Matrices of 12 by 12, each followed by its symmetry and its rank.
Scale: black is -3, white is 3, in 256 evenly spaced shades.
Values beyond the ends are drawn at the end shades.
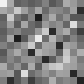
symmetric, full rank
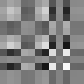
symmetric, rank one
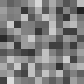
antisymmetric, full rank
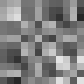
symmetric, rank two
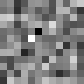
antisymmetric, full rank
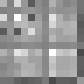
symmetric, rank two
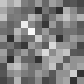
symmetric, full rank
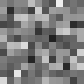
neither, full rank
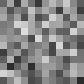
neither, full rank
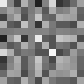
symmetric, rank two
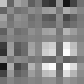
symmetric, rank one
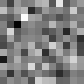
antisymmetric, full rank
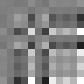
symmetric, rank one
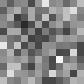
symmetric, full rank
